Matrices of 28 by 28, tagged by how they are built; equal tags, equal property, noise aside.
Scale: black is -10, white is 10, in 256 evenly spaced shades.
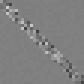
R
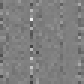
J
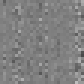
J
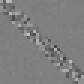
R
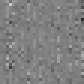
J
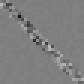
R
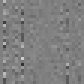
J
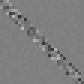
R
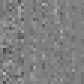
J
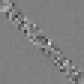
R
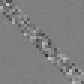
R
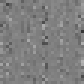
J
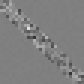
R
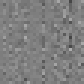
J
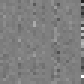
J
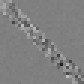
R
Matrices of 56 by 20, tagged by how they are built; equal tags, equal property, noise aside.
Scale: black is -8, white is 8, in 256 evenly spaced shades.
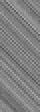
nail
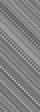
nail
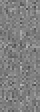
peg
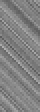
nail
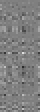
peg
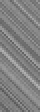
nail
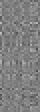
peg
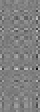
peg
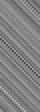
nail
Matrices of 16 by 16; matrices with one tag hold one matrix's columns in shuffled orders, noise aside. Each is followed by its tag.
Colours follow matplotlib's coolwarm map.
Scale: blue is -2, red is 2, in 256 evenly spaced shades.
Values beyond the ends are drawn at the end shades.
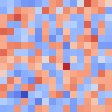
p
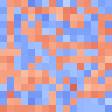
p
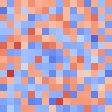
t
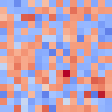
p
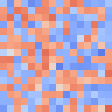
p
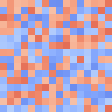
t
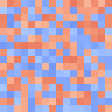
t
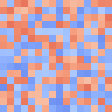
t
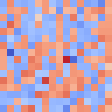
p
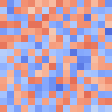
t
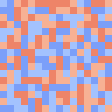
t
